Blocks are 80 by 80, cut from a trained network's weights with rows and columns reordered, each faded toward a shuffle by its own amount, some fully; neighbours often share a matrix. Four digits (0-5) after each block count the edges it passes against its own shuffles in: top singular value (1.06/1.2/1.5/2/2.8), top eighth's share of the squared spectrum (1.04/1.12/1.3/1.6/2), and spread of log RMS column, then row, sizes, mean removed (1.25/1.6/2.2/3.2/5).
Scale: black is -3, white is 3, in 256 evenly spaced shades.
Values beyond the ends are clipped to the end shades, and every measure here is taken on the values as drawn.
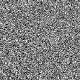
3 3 1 1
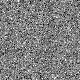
0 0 0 0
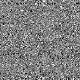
2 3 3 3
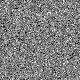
0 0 0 0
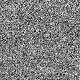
0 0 0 0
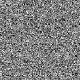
3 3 1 2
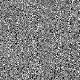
2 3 3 0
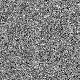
2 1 0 0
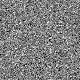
2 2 0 0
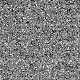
1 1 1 0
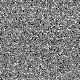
1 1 1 0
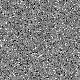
0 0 0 0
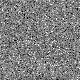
0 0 0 0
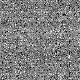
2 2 2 0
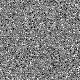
0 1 0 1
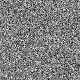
1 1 0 0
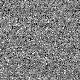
1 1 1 0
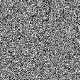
1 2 2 0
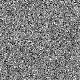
2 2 0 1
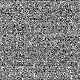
2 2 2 0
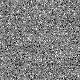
1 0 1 0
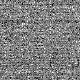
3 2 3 0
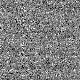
1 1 1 0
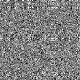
4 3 1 2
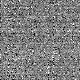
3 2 2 0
